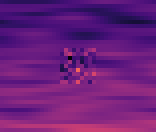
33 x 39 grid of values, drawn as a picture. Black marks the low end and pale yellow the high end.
Roughest part: centre. Odd patch: rougher, in the centre. Slope: up to the bottom. Histogram: bell-shaped. Average level on the scale: 30%. Grain: streaks across.
